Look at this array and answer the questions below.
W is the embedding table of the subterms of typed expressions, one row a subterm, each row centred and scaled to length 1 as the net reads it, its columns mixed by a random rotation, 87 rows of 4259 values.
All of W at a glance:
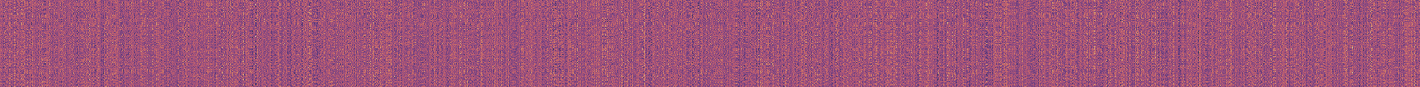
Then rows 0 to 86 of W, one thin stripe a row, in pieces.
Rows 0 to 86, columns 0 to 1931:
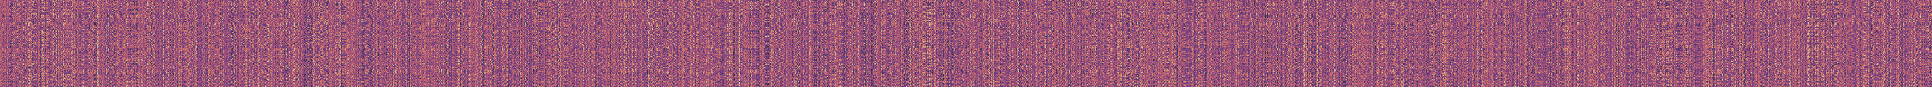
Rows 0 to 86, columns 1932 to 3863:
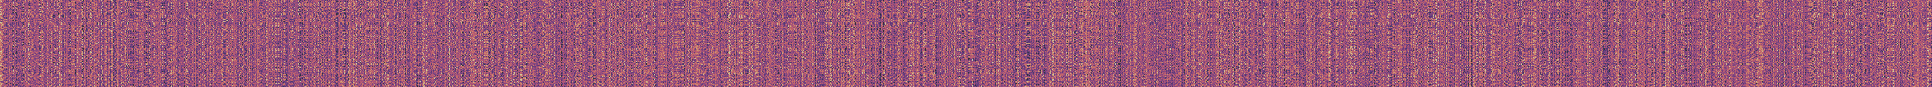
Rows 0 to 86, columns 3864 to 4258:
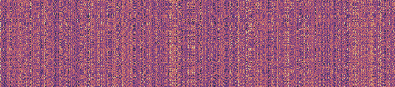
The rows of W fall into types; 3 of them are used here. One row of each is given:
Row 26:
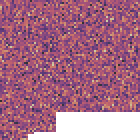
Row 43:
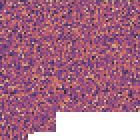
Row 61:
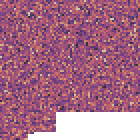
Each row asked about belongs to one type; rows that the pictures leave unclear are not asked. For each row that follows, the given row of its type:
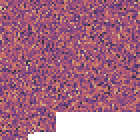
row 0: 26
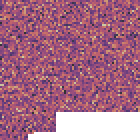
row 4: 43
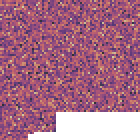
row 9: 43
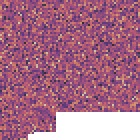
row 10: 26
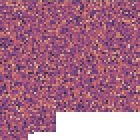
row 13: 43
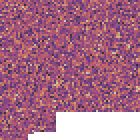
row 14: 43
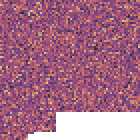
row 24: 61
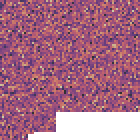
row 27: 43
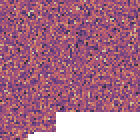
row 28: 61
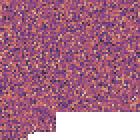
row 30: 26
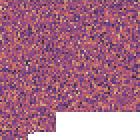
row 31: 26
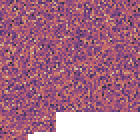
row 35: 61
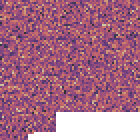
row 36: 43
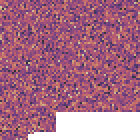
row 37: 26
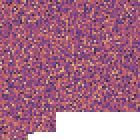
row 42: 61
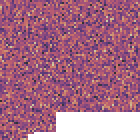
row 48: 26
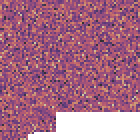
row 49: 26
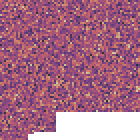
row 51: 43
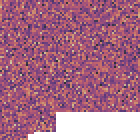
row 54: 26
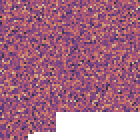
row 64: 43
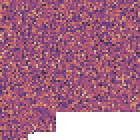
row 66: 26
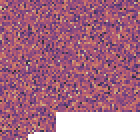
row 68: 26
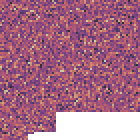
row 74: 61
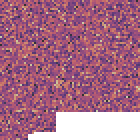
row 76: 43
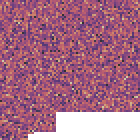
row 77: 26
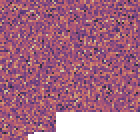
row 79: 61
